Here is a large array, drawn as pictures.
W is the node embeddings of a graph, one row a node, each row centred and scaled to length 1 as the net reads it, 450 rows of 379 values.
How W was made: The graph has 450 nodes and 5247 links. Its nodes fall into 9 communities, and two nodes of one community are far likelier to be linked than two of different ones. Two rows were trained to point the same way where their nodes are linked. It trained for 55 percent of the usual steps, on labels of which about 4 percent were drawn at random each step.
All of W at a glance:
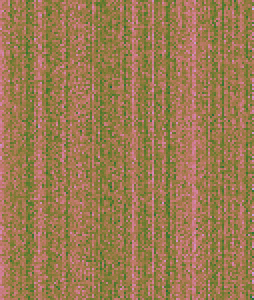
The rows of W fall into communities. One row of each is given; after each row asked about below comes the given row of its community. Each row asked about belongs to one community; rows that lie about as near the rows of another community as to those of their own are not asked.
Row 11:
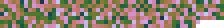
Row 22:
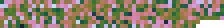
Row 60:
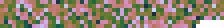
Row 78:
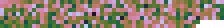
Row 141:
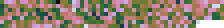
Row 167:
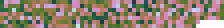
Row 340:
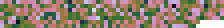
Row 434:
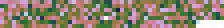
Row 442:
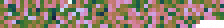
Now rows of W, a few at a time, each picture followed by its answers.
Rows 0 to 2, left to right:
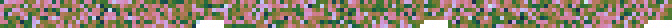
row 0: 167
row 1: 340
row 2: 167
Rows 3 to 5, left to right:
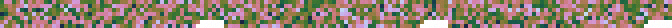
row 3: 141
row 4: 60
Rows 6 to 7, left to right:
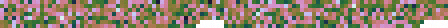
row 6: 11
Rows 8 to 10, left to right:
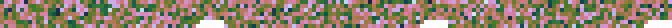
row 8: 78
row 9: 11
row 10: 167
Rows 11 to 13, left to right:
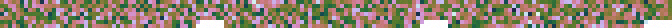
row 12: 11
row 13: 434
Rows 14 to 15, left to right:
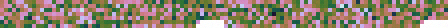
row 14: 22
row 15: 434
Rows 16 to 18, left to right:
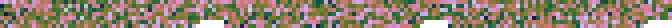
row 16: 141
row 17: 22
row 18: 442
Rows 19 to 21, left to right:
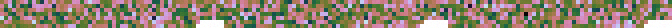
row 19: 340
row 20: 60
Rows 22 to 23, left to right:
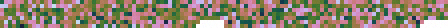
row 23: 11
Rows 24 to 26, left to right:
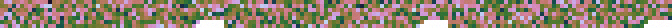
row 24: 22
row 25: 141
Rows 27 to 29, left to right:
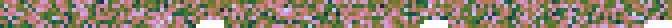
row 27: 340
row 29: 434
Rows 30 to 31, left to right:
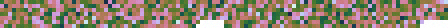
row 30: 340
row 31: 78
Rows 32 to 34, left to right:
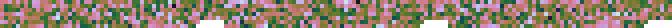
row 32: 340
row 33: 22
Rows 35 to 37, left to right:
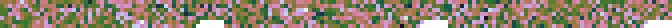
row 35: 60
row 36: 11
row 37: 442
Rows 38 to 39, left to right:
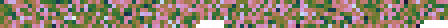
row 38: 141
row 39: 11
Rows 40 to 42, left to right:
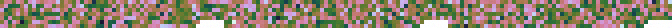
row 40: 434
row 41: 60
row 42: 340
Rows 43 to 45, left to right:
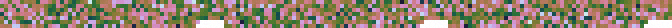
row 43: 434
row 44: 442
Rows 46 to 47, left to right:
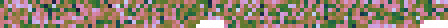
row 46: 60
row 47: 434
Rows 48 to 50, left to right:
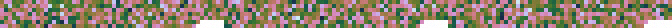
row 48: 11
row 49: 141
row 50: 11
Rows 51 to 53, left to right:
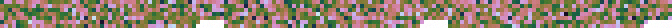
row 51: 22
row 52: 11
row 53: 22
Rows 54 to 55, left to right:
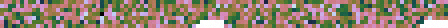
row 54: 442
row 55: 78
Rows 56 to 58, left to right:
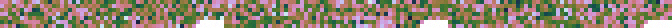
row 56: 22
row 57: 167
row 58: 11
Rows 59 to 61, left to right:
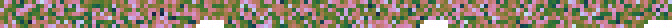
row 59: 11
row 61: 434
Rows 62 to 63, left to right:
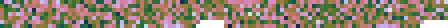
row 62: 340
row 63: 434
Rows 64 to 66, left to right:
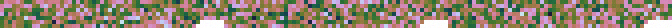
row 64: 78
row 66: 442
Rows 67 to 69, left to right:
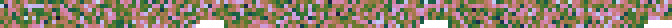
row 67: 141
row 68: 141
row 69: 78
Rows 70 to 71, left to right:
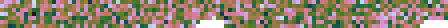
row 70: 78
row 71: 167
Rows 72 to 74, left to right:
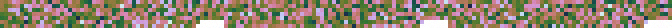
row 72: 141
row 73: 78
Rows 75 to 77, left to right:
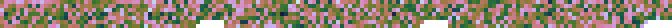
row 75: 434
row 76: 434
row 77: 442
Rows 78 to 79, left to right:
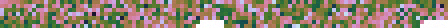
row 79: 60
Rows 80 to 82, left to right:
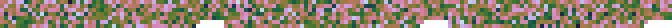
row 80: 434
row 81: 167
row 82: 22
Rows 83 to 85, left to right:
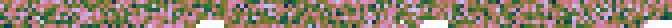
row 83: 340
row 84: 167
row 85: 141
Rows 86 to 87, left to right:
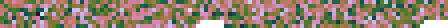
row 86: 22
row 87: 340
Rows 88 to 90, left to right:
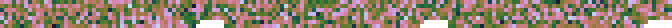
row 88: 340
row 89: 11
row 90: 442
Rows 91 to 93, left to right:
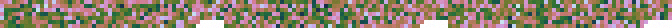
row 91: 340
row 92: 141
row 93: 141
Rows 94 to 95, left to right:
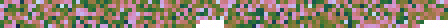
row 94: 11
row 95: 78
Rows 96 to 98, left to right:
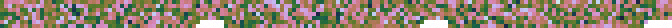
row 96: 141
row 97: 11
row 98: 22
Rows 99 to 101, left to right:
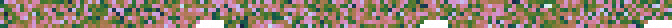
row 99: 141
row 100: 11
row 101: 60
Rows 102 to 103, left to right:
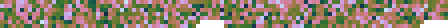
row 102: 60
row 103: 340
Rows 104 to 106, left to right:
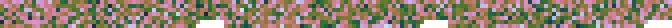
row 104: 60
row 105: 434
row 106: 340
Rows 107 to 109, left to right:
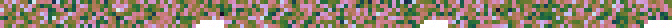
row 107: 78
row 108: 340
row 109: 434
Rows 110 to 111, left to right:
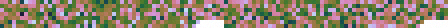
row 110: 11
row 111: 141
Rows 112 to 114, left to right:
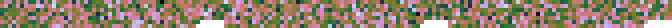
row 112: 442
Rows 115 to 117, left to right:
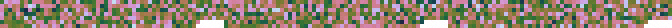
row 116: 434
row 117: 11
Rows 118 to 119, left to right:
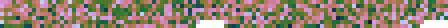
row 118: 167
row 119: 340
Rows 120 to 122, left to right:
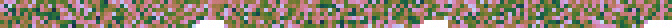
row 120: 141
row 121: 22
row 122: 434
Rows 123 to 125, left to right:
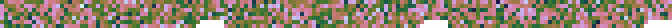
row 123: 22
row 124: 442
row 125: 442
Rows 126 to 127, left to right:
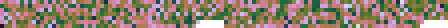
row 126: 434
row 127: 60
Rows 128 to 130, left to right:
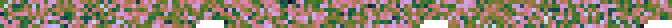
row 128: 434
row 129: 60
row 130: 22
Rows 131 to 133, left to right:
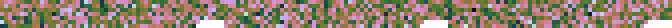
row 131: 167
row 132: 442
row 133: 141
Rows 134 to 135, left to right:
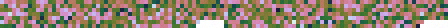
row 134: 167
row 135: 167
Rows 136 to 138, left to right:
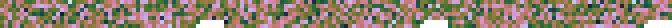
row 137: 60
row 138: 167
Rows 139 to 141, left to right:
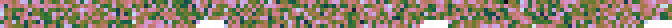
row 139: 22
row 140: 22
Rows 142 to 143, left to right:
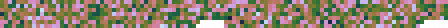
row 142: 434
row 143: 60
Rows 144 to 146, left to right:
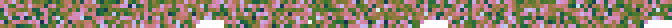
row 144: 442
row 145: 442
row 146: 11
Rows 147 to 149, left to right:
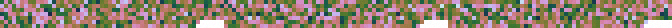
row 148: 141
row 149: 141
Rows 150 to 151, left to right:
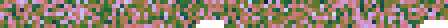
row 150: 22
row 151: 442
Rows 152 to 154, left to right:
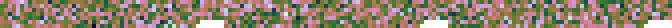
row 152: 141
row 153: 11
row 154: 442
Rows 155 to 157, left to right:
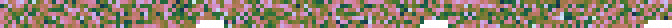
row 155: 22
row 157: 141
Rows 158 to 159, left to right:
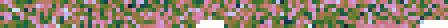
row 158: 167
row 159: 60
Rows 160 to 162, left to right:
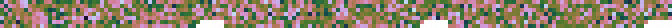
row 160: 60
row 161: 60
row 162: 22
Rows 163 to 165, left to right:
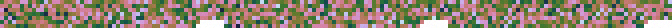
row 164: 442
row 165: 442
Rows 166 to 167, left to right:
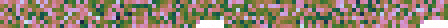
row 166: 22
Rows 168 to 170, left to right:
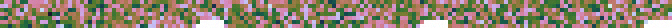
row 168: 78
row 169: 22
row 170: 11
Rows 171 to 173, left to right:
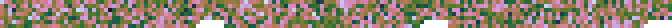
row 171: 340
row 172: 60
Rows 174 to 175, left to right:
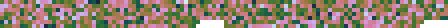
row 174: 78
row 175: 141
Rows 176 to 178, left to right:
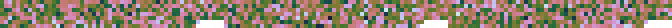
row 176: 141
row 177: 442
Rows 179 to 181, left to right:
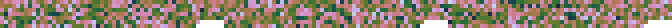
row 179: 434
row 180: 11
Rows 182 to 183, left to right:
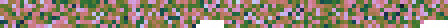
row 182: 11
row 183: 434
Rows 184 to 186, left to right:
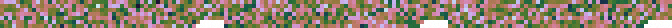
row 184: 78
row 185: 340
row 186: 167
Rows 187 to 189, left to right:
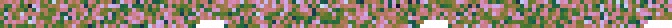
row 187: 340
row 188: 340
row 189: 141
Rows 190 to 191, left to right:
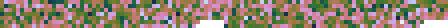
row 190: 141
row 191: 442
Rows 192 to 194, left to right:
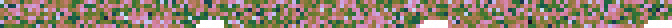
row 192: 340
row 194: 434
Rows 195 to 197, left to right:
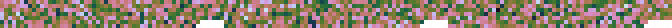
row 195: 22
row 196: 78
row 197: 22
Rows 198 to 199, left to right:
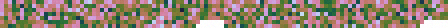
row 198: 340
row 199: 434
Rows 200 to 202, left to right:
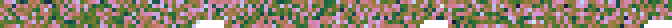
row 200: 141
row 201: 434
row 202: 11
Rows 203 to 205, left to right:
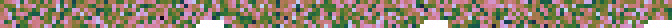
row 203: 22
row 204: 141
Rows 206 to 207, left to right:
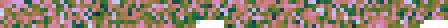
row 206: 22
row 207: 167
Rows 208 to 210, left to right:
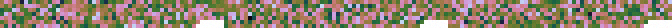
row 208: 442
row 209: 167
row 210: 434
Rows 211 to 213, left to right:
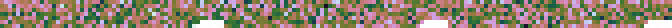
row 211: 141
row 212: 78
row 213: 434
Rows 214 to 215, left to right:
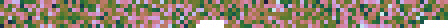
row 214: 167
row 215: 434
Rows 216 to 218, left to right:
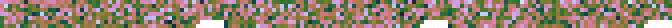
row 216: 78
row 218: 60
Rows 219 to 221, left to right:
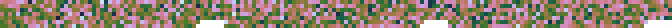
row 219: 60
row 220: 340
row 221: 434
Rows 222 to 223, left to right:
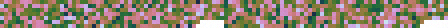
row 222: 141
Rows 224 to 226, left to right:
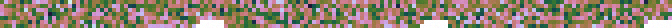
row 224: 78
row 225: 340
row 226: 22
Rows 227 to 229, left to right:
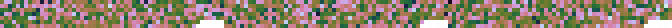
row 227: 442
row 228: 22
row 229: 78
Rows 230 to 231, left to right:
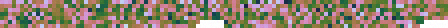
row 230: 434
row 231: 11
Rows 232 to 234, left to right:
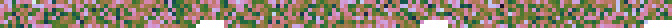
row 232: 340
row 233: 167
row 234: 434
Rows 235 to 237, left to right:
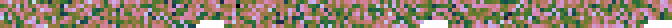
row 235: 22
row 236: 340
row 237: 141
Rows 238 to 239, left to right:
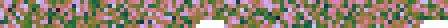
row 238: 78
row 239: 22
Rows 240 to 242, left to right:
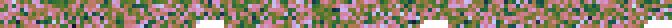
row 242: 60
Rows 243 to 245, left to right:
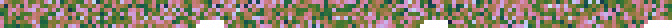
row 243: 340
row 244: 167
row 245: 442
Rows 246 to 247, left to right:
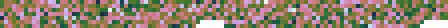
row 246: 167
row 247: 340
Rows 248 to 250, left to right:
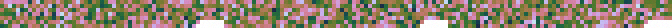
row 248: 141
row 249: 78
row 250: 167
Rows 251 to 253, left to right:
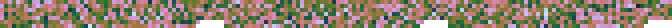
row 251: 340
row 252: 434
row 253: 78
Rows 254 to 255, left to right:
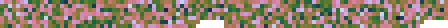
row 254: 60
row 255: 11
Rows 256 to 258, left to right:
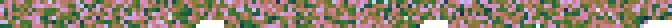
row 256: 340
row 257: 167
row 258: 22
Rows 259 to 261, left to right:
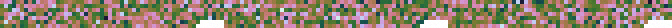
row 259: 167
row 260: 167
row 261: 11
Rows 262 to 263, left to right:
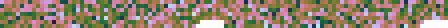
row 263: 11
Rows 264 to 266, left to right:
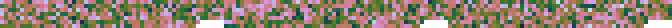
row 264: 340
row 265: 340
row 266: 78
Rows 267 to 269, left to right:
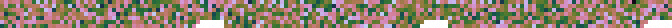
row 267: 442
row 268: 78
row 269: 141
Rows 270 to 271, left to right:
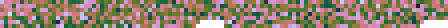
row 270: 442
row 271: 434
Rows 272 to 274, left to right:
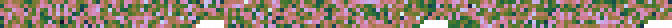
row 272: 167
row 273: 60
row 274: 167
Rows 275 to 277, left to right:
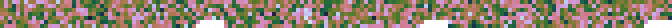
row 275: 11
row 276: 442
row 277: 442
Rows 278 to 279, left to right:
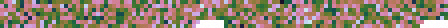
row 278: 141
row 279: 60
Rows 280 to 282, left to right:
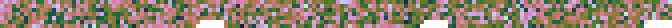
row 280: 78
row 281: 22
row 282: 442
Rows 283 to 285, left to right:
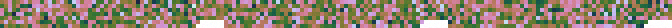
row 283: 340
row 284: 434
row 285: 60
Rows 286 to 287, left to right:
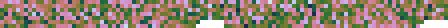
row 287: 340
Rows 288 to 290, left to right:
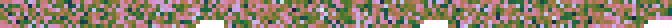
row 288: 434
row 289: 11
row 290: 78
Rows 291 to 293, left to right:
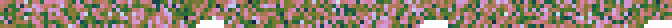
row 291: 340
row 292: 167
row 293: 340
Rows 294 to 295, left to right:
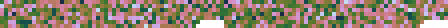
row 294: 167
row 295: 141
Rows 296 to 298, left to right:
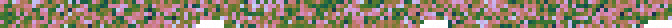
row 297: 11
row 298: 78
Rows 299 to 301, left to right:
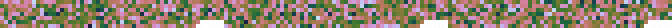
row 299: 434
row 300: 22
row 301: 141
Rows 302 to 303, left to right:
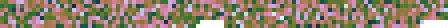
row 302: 22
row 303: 442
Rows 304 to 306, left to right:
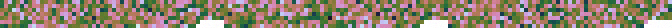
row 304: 167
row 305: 167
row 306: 434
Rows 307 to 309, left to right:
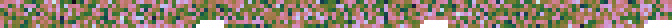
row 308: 442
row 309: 340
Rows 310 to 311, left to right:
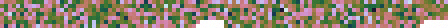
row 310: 11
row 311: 78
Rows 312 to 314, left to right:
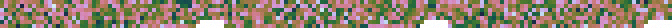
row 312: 22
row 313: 340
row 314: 167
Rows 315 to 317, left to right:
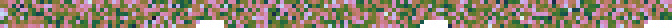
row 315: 22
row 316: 340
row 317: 141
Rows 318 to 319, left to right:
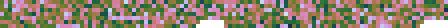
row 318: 167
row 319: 78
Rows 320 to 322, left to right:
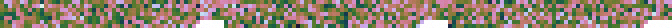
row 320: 141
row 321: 141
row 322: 442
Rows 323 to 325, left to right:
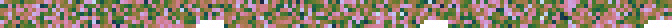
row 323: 340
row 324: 141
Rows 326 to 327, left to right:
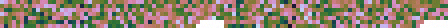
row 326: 167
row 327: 340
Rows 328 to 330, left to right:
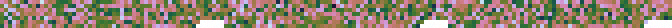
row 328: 434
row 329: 60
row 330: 434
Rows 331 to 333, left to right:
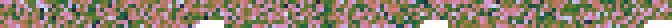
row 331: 141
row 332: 434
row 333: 167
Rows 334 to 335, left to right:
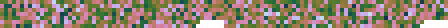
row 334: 340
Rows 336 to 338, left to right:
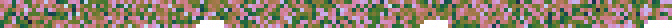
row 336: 434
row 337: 11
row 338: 340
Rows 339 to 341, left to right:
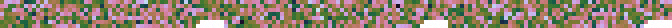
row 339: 167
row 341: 442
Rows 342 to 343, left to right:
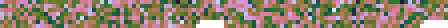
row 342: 22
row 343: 167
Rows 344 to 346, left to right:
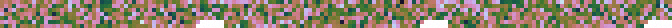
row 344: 434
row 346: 60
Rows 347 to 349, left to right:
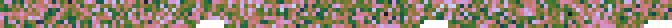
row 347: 340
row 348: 434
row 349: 78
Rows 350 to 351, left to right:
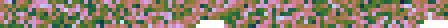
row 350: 340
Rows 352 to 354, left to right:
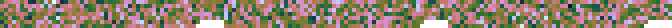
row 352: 442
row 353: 78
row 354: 340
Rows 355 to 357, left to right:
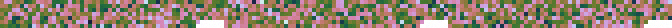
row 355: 167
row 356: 22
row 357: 340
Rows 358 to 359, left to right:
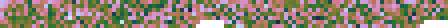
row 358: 78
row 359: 434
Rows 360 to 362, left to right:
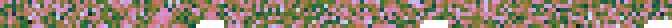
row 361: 434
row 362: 340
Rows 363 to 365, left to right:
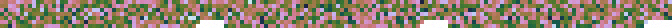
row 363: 434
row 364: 11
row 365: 340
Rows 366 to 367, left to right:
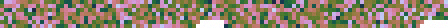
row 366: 60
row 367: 141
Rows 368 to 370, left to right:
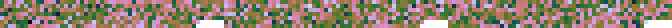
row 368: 434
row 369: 78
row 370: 141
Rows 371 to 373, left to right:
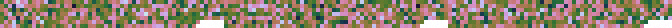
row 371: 22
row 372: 141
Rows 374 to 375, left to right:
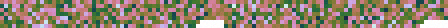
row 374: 60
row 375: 141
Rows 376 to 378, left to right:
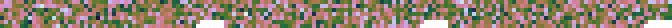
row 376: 167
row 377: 340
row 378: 141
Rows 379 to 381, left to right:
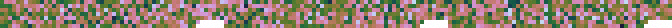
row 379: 141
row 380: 442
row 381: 11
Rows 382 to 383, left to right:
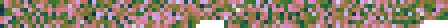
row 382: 141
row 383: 434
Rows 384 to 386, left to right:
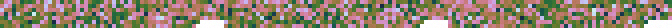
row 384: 78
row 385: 340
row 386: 22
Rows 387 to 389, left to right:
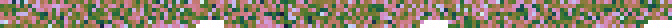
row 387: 340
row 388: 60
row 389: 340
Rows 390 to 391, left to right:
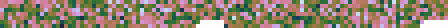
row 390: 78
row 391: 340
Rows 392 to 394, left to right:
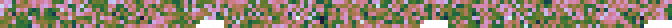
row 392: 78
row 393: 434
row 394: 78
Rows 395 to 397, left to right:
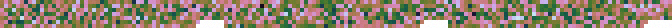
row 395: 434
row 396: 434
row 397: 141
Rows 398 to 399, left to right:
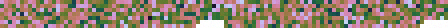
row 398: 434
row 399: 60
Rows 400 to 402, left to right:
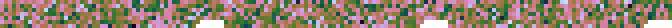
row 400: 340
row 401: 78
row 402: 60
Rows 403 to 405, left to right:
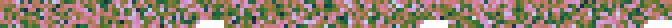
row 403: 442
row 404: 141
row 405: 340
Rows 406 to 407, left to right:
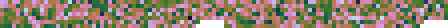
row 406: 78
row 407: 167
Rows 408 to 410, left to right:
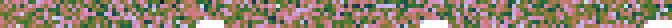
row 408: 442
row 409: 22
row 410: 60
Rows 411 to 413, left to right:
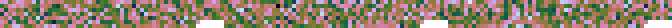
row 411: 434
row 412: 141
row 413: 60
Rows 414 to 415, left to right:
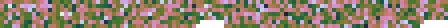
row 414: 141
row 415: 340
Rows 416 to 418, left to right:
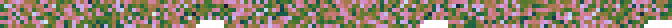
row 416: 60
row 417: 60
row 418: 167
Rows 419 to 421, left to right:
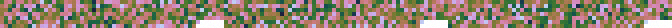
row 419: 60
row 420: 141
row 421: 141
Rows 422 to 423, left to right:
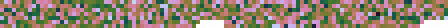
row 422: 11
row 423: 11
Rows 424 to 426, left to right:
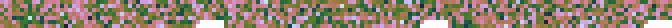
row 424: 434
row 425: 60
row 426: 442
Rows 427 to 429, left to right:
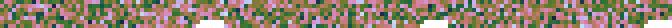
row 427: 141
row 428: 22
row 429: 442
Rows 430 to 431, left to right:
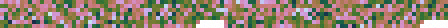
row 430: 22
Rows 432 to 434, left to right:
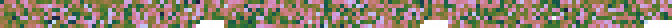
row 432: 141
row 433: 167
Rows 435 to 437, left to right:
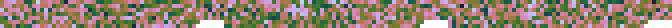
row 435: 22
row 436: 78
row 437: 442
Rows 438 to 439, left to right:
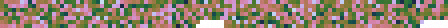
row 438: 22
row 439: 22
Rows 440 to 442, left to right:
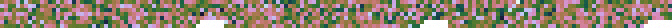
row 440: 11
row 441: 434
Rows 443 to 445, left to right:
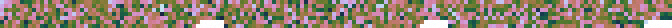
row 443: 78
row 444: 141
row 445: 434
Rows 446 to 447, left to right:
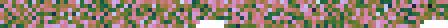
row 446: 434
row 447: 340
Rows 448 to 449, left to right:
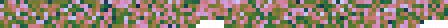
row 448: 141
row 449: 78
